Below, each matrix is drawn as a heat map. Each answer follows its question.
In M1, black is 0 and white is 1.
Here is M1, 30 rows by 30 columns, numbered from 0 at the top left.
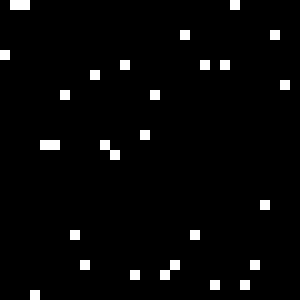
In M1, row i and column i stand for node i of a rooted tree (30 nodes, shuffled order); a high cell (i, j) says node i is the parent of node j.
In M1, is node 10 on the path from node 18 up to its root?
no
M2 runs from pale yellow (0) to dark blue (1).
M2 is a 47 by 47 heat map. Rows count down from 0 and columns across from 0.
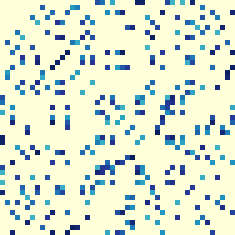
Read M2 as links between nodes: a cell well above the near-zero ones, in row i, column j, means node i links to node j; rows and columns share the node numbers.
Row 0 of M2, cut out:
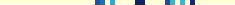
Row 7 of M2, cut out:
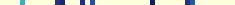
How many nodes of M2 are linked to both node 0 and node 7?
1
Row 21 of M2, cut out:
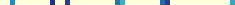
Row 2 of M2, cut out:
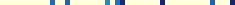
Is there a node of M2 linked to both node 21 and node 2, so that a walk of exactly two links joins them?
yes
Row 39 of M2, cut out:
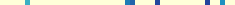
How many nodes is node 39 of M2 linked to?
6
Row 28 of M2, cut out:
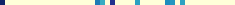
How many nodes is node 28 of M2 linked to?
8
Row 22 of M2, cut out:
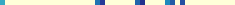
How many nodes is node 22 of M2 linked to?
8
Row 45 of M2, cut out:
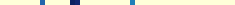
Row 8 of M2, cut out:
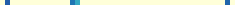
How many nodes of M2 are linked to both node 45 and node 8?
2
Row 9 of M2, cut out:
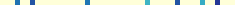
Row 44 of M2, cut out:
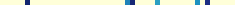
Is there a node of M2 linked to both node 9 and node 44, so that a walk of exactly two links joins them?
no
